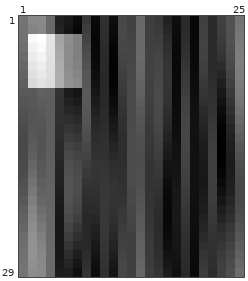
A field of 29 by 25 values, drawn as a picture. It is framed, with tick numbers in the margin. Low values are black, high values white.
The top left is the ninth with the highest average. The grain runs up and down. In the top left lies a patch that is higher than the rest. Values change most from cell to cell in the top left. The values are skewed, with a long tail toward high values.
